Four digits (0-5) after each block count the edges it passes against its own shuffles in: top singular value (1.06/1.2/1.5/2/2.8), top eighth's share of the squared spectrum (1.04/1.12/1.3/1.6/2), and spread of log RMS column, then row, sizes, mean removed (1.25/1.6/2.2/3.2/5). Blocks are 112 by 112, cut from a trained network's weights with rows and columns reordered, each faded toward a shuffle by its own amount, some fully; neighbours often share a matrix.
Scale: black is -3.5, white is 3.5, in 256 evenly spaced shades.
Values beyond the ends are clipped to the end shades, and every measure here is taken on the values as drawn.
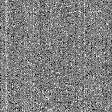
3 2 1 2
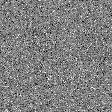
0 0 0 0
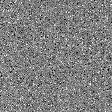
0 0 0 0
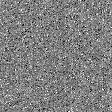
1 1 0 0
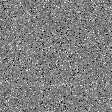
0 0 0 0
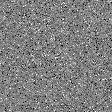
0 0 0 0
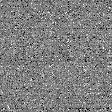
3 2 2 1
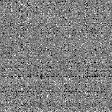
3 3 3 2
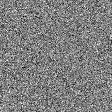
2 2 0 0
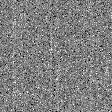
2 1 0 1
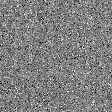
1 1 0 0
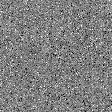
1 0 0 0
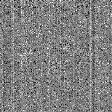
3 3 1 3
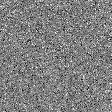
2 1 0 0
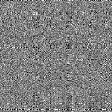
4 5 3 3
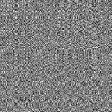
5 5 3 3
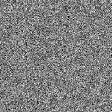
3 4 2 1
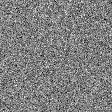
1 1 0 0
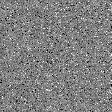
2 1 1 0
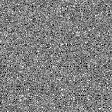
3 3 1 2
